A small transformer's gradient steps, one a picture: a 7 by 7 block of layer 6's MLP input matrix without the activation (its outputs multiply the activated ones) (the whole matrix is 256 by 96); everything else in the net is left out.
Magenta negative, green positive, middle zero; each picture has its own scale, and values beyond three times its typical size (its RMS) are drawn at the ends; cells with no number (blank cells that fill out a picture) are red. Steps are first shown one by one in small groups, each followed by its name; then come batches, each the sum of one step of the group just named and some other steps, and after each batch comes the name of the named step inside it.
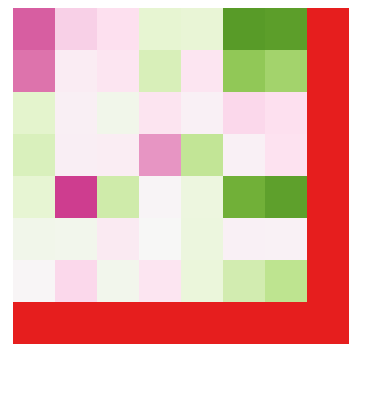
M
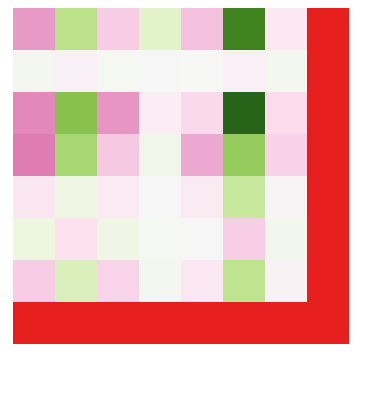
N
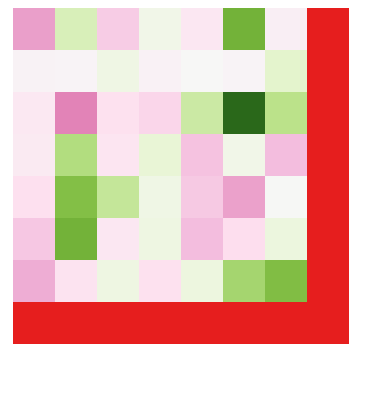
N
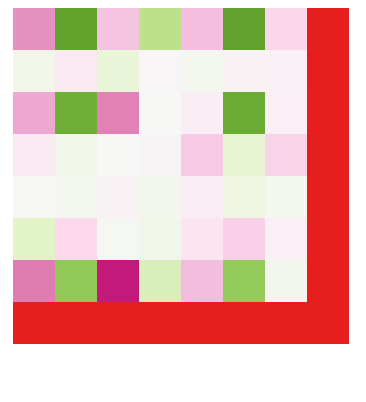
N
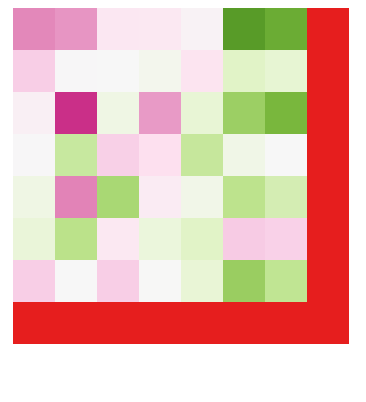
M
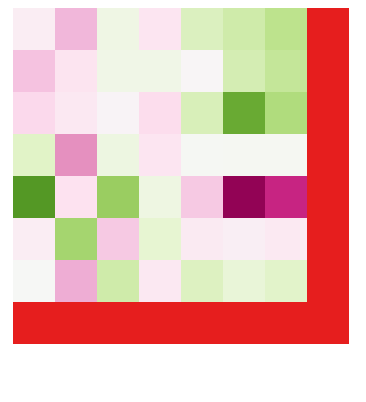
M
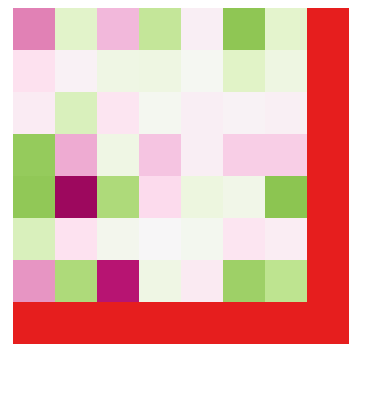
M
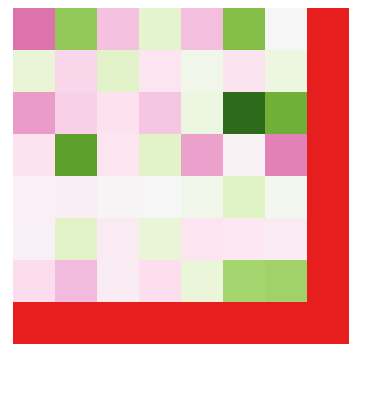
N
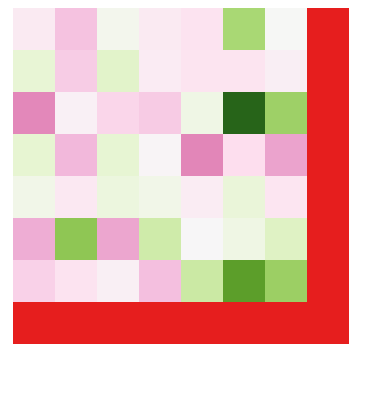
N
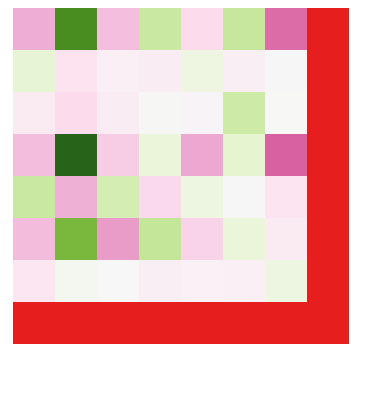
N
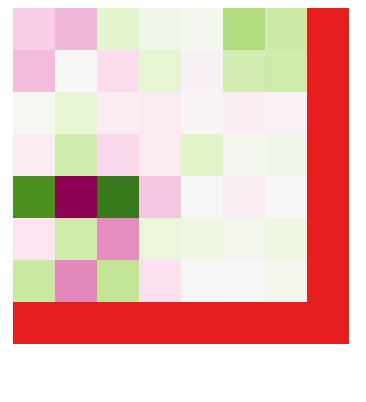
M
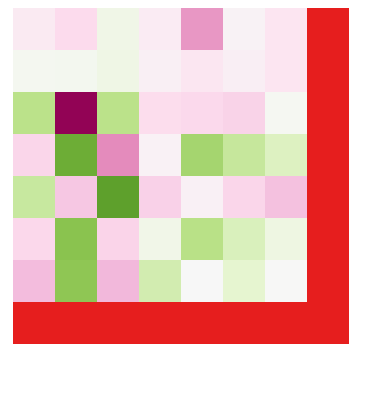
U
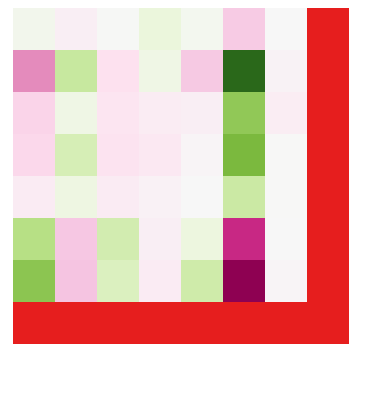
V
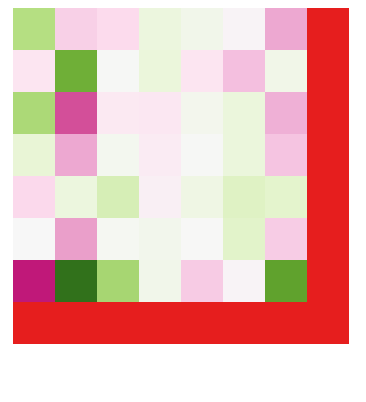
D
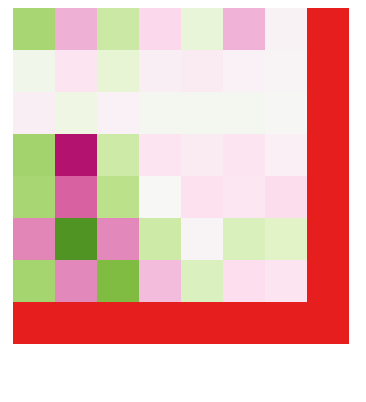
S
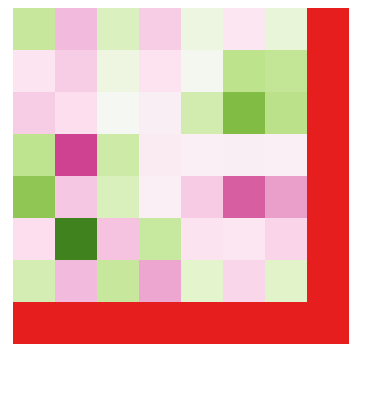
S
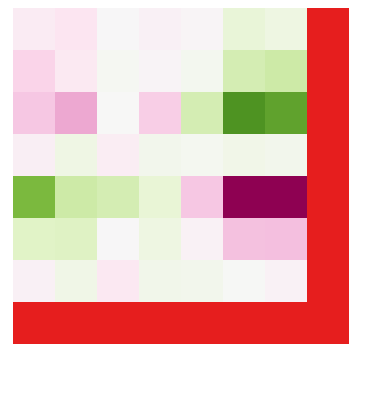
U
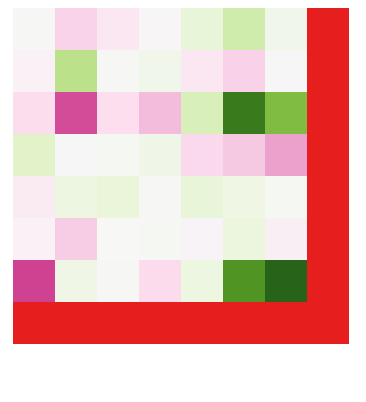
D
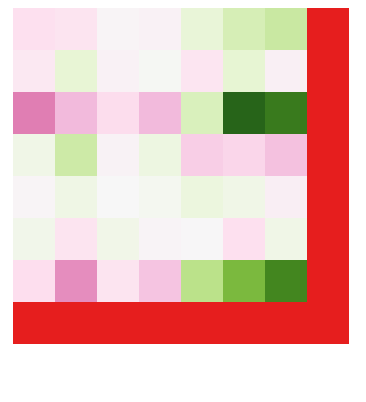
V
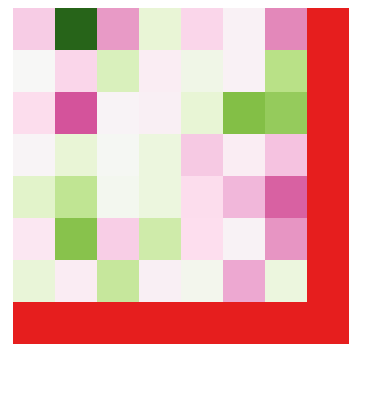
D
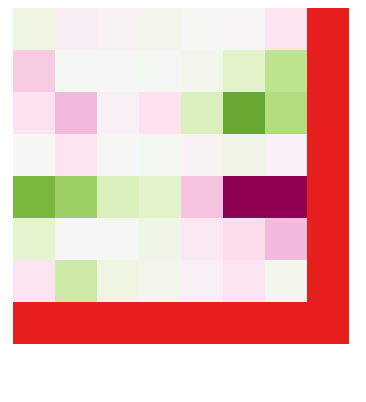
D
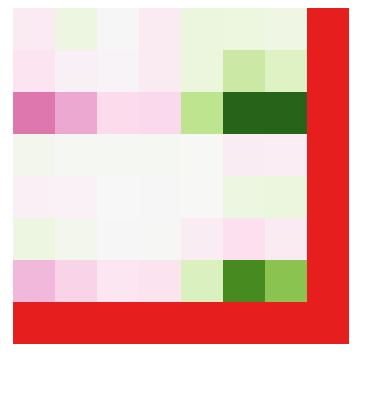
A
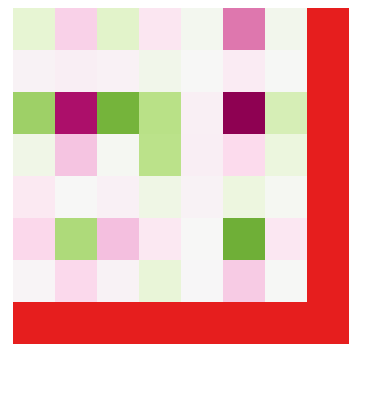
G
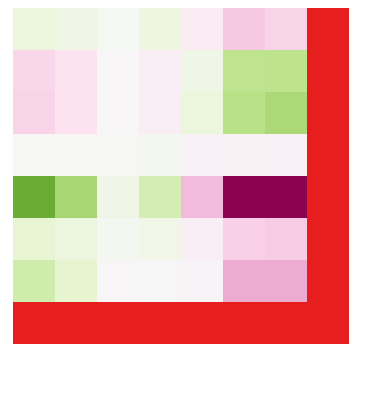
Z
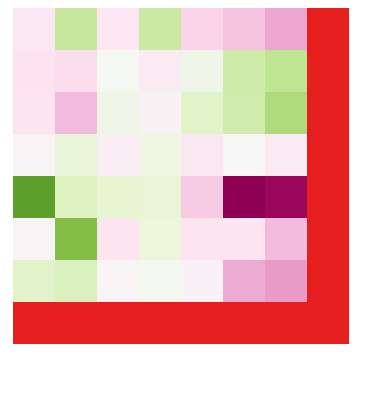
Z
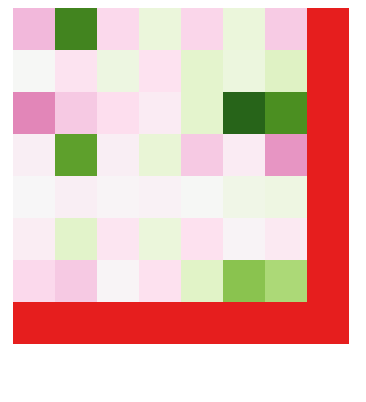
A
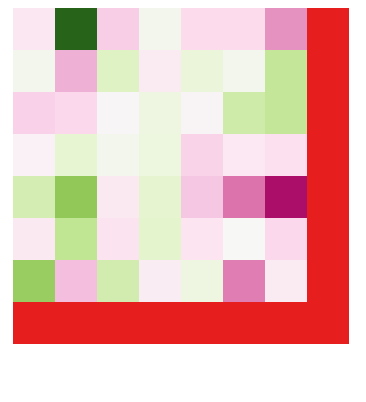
Z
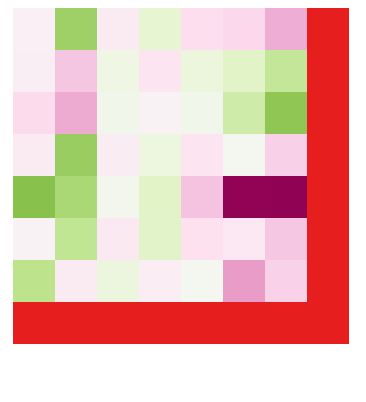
Z
